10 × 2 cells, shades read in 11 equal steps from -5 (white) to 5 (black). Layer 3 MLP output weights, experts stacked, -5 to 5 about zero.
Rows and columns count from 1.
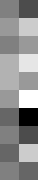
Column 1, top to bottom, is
0 -1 0 -2 -2 -1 1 0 1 0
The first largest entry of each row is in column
2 1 1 1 2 1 2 2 1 2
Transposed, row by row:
0 -1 0 -2 -2 -1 1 0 1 0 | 2 -3 -1 -4 -1 -5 5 2 -3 1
